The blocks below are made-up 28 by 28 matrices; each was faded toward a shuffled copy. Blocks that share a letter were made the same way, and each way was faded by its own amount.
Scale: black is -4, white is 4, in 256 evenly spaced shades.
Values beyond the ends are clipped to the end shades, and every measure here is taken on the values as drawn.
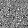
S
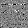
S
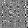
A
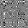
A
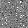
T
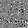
T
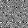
S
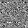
S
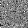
S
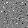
T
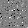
T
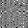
A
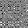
A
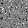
T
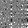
A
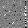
A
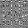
A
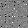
T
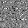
S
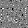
T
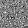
S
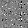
T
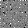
T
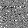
S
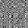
A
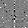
A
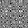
A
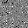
T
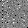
T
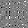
A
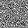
S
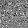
S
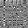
A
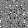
T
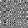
A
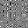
A
